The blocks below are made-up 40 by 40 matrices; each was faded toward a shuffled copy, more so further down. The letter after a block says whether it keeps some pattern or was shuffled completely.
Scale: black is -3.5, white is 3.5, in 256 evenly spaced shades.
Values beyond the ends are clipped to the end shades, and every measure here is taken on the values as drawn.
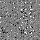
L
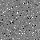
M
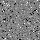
M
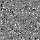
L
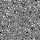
M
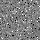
M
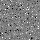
M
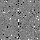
L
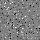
M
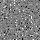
M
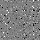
L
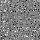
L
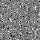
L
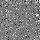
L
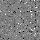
L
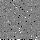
L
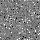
M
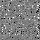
L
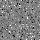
M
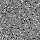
M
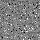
M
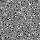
M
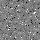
M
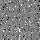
L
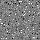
M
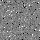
M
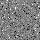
M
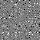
L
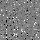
L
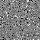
L
